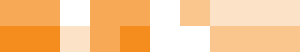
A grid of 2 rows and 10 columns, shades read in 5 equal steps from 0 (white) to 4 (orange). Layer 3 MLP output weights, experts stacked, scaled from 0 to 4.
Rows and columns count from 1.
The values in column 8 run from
1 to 2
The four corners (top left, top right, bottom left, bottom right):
3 1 4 2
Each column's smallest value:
3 3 0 3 3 0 0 1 1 1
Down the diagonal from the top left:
3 4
